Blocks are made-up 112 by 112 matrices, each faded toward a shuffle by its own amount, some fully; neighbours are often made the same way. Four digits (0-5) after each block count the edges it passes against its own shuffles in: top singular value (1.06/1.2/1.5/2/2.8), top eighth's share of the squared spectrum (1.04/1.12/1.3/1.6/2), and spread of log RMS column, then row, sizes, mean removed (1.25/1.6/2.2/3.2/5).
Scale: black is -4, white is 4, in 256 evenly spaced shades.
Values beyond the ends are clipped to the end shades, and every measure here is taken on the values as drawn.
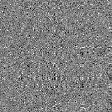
4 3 2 2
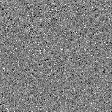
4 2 1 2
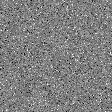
0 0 0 0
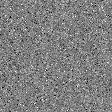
0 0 1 0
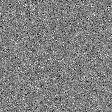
0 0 0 0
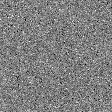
0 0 0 0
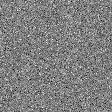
0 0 0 0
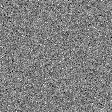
0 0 0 0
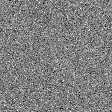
0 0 0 0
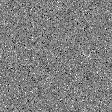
2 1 0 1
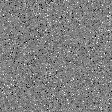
0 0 0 0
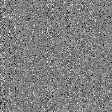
1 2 3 0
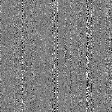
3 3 4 0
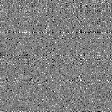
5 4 2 3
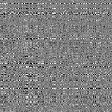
5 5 3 4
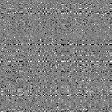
5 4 2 4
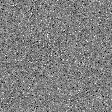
1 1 0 0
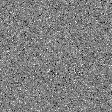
1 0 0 0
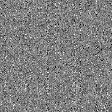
3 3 3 1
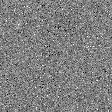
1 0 0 0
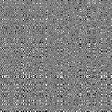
5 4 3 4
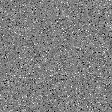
2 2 0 0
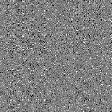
4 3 2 2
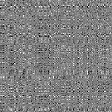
5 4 3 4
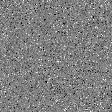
1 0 0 0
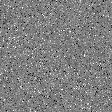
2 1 0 0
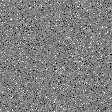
1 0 0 0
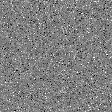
2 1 0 0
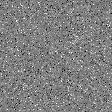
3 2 0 0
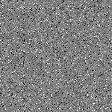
1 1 2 1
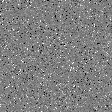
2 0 0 0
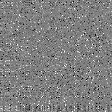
4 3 1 2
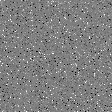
0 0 0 0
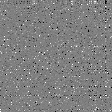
4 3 1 1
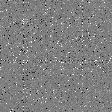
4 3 1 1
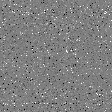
3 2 0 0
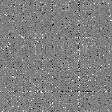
4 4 2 2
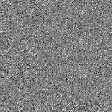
4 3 2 2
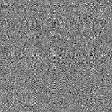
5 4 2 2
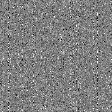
2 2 3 0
